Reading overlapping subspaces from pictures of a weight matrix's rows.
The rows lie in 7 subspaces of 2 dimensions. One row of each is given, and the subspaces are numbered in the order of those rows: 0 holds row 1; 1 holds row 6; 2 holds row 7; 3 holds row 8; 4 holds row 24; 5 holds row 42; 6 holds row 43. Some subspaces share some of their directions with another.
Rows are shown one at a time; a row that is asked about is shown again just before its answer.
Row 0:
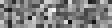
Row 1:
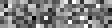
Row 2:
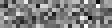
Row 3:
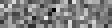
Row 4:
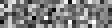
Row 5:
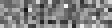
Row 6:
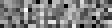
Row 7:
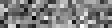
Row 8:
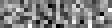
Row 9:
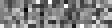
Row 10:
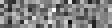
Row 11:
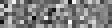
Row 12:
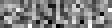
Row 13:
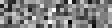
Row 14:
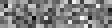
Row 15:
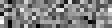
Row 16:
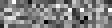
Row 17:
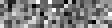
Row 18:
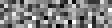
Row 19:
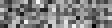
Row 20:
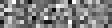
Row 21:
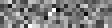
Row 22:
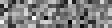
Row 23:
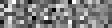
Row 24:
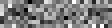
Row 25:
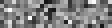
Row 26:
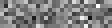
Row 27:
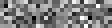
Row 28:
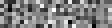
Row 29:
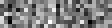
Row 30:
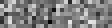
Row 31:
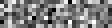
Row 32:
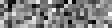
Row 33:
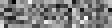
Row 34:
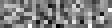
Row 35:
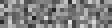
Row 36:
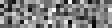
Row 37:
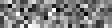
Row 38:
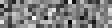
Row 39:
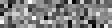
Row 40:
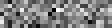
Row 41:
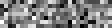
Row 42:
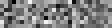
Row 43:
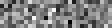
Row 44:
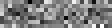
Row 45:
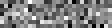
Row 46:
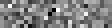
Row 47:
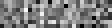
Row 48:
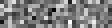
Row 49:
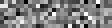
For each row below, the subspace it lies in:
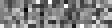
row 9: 1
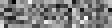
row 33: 5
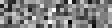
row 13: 2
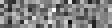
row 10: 2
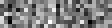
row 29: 3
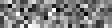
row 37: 6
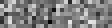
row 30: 3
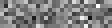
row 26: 0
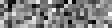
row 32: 1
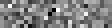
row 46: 6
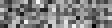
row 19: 2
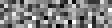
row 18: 3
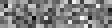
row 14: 0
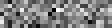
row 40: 6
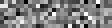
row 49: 0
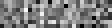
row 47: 1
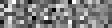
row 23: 5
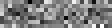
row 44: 4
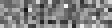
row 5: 1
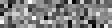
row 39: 4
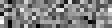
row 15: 6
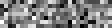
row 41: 2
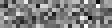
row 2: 0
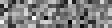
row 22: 2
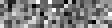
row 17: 1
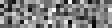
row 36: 2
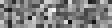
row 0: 4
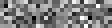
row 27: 0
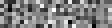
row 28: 2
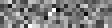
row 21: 6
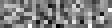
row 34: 3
